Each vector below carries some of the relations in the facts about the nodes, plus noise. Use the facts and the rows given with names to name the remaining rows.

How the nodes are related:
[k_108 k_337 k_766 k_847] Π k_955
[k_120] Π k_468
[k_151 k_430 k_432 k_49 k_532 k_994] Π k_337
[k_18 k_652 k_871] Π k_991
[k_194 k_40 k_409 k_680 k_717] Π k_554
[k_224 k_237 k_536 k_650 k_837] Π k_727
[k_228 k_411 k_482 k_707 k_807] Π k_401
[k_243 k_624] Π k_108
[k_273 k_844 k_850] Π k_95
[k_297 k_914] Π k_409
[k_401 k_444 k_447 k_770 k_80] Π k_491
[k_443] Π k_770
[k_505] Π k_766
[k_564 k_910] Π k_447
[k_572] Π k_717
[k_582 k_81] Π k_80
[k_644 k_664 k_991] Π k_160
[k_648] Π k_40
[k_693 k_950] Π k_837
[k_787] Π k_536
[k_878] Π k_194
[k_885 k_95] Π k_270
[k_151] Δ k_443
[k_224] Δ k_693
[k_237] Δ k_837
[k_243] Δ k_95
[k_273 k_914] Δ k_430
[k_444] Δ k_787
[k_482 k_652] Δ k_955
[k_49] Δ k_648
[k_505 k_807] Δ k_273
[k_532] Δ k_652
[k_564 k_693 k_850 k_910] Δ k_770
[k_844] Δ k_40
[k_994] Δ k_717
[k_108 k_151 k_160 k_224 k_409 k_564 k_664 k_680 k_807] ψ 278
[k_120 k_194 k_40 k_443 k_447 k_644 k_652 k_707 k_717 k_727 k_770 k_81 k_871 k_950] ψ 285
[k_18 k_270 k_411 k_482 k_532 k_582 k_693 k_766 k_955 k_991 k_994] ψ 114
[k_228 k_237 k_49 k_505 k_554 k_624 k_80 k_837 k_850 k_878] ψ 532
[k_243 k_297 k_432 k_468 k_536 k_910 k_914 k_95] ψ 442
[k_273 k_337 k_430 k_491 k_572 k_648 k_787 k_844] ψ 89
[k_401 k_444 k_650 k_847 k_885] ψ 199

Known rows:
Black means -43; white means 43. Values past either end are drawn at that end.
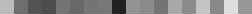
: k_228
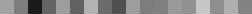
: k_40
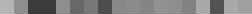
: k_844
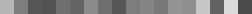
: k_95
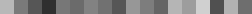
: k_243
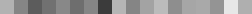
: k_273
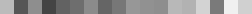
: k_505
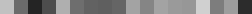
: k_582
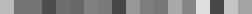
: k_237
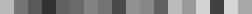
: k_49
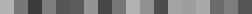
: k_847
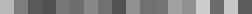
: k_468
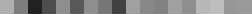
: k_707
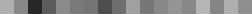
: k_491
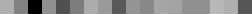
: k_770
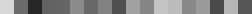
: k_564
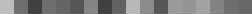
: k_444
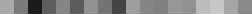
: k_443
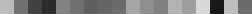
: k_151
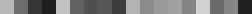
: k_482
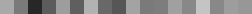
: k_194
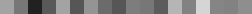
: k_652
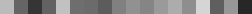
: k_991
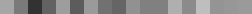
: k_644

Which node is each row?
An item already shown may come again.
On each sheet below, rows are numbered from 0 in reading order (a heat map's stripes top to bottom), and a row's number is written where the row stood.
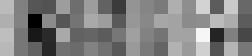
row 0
k_297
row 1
k_770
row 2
k_532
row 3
k_243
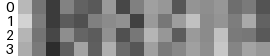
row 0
k_885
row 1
k_910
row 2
k_650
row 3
k_194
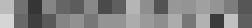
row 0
k_401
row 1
k_224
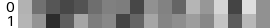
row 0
k_624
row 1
k_572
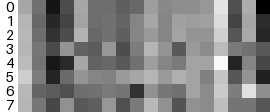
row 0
k_955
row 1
k_766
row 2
k_270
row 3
k_650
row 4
k_532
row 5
k_693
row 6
k_80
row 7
k_650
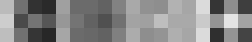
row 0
k_994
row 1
k_807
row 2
k_994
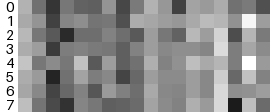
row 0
k_847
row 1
k_430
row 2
k_243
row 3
k_787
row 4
k_914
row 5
k_648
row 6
k_950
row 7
k_151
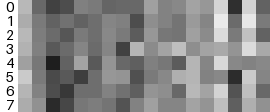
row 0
k_108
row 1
k_837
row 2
k_536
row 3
k_273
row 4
k_652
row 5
k_850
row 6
k_432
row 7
k_337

